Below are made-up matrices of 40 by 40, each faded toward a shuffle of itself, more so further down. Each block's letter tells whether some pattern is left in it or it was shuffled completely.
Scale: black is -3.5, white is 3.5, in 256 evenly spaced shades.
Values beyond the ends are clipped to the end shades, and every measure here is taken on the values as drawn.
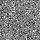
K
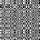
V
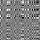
V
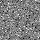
K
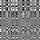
V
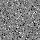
K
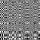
V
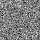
K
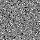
K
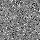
K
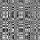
V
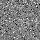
K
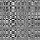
V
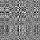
V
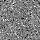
K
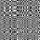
V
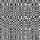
V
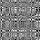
V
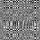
V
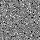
K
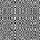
V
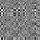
V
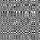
V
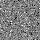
K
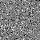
K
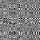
V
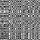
V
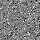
K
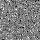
K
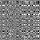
V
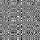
V
